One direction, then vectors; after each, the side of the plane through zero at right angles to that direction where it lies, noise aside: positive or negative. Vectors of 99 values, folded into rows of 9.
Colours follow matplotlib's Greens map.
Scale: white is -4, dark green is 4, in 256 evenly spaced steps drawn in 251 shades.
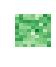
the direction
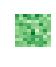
negative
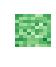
positive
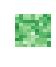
positive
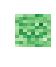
negative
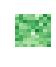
positive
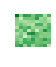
negative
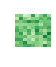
positive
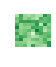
positive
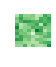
positive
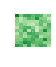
negative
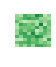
negative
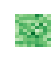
negative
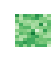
negative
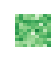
positive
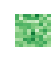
negative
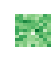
positive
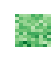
negative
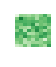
positive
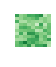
negative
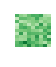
negative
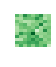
negative
